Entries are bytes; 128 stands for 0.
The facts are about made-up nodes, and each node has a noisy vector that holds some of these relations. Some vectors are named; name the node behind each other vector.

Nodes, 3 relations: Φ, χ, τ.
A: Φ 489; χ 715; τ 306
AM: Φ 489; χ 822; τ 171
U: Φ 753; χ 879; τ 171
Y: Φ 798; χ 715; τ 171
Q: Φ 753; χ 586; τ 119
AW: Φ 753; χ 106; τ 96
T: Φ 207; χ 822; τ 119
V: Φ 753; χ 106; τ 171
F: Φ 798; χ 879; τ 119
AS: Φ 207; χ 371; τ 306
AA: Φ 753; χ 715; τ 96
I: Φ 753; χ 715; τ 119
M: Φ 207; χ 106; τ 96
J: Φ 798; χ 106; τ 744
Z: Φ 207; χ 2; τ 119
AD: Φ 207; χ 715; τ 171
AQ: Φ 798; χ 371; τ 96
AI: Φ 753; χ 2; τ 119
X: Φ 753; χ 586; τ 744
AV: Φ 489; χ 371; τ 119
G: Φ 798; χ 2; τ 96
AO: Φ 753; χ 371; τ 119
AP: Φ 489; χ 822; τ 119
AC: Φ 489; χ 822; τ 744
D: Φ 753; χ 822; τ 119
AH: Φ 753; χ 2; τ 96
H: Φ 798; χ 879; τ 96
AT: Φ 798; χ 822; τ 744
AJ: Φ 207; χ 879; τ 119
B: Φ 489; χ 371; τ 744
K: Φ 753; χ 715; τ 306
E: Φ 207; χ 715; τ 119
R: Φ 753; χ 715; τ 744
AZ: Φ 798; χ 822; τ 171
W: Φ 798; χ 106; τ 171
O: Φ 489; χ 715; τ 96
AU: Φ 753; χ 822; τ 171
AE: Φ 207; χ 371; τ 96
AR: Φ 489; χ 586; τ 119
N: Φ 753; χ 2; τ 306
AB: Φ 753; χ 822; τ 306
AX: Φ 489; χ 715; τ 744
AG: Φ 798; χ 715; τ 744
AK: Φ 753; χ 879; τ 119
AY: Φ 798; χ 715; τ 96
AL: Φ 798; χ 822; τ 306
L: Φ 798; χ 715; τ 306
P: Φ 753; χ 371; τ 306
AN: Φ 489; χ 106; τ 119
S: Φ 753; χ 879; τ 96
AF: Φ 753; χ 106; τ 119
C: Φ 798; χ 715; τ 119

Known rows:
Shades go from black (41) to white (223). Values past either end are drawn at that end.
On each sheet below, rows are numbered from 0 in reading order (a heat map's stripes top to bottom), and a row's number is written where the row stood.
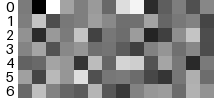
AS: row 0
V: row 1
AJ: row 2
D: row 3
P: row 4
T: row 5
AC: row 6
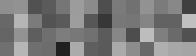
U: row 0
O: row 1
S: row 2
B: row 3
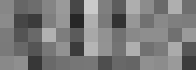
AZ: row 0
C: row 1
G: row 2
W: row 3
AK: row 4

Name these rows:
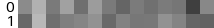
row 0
AH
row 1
AW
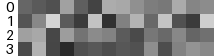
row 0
AQ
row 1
A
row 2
AI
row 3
AR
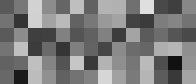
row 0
AB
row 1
M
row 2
Q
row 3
AV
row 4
K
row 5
L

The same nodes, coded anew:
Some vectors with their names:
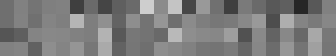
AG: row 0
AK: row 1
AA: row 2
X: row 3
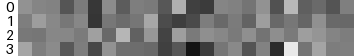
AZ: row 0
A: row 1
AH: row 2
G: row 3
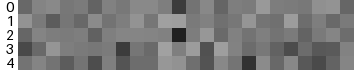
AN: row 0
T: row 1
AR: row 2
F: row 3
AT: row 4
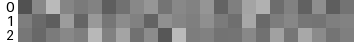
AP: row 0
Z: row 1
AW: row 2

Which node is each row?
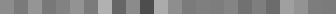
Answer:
S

